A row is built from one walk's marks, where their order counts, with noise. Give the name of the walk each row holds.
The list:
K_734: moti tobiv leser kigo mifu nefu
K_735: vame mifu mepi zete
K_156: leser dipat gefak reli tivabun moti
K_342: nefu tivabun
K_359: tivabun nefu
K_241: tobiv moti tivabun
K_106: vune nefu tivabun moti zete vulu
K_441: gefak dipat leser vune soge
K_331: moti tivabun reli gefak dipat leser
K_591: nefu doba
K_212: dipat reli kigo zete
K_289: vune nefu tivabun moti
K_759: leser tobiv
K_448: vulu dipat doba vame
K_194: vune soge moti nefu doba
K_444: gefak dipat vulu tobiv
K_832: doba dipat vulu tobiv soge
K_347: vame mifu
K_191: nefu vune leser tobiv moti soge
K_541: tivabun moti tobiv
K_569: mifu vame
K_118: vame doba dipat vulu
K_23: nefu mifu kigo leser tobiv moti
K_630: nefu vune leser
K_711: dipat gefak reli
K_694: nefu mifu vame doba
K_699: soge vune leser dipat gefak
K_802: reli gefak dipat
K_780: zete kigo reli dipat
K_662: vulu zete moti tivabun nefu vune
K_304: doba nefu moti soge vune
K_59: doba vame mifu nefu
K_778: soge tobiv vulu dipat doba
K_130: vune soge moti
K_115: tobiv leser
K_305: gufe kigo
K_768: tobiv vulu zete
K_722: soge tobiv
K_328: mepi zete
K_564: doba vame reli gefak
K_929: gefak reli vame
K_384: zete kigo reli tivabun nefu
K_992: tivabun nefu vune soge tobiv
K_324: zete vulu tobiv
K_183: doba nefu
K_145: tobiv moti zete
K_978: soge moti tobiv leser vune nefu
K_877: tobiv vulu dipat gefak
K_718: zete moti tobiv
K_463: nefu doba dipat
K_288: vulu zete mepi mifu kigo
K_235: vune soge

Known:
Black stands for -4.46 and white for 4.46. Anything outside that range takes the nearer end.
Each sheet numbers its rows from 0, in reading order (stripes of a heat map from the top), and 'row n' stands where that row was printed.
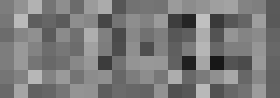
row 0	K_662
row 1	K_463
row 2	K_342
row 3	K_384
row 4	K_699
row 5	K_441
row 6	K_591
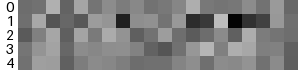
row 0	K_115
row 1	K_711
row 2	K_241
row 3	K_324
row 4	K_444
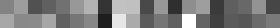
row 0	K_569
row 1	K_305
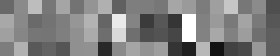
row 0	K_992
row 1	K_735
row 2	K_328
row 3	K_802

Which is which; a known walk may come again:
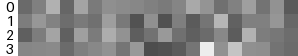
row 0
K_759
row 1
K_384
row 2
K_241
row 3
K_768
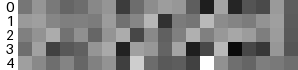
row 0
K_699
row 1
K_734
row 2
K_978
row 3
K_929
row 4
K_212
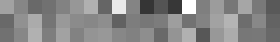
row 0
K_735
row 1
K_832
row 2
K_23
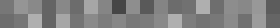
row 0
K_359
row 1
K_115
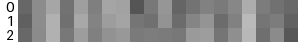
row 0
K_289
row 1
K_541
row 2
K_722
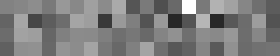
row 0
K_145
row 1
K_694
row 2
K_444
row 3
K_156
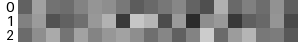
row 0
K_194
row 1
K_569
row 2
K_718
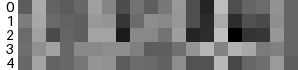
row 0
K_778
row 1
K_877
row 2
K_564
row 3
K_324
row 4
K_591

